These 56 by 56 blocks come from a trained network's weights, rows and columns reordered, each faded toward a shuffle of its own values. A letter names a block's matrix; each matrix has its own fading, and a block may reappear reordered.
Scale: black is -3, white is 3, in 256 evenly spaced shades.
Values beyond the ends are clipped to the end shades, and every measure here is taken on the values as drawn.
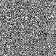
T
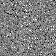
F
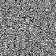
T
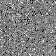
F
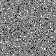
F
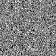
T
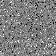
F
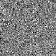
T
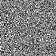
T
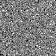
T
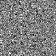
T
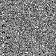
T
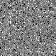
F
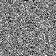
T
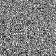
T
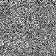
T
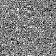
T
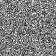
T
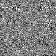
T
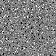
F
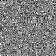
T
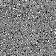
F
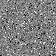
F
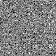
T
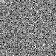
T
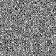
T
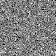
T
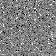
F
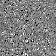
F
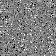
F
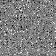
F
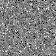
F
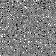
F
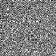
T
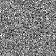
T
